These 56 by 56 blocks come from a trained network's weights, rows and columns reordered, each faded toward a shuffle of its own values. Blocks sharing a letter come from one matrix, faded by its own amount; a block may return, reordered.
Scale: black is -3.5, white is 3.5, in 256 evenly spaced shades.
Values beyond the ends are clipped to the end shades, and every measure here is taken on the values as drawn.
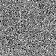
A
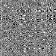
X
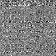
X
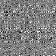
X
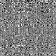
X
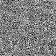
A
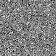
A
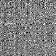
X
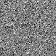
A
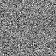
A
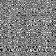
X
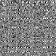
X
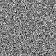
A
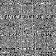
X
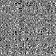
X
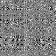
X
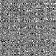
X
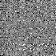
X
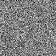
A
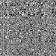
X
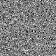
A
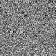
A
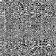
X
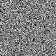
A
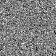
A
